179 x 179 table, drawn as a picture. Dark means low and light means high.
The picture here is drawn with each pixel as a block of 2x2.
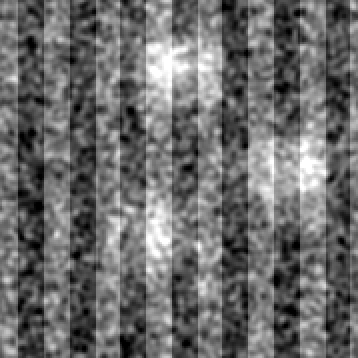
There are three bumps. Upright stripes repeat 7 times across the table. There are no lone odd cells. There is no overall slope.
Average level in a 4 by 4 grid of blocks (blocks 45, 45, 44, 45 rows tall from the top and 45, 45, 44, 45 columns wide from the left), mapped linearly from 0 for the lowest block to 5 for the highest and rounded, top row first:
1430 | 0224 | 0522 | 0110
